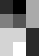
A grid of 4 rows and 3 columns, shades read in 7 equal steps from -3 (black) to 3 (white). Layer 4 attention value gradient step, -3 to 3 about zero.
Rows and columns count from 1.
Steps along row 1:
down up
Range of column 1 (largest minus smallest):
4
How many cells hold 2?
3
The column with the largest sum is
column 1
